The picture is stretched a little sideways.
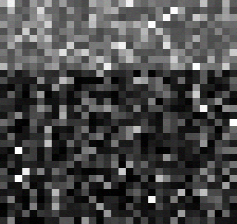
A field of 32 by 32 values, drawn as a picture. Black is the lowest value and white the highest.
There are no regular stripes. Overall the values sit about 30% of the way up the scale. The top part is higher, up to a seam about 30% of the way down.
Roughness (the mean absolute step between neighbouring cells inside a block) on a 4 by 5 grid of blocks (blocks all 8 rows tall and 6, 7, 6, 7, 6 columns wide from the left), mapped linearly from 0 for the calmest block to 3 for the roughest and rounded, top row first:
2 1 1 2 1 | 1 2 2 1 3 | 1 2 1 0 2 | 3 1 2 2 2
